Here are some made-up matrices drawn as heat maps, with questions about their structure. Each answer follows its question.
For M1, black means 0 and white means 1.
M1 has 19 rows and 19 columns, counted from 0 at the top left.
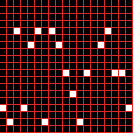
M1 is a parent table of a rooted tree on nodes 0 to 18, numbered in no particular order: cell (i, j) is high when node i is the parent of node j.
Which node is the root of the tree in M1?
13
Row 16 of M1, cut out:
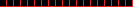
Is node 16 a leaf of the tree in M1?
yes
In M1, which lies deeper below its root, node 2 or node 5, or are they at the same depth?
the same depth
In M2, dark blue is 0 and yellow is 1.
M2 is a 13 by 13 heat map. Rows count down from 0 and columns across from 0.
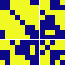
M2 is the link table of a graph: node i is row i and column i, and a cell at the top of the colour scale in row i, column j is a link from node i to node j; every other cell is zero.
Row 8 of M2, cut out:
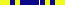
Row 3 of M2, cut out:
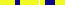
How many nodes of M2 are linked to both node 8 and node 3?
4
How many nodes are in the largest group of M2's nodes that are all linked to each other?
6
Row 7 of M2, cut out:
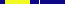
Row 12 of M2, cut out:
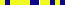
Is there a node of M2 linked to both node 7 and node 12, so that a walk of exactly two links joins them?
yes
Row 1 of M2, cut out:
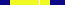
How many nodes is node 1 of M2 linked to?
8
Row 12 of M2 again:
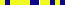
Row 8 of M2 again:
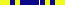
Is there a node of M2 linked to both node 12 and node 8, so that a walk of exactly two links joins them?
yes
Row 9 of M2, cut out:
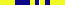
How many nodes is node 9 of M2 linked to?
8
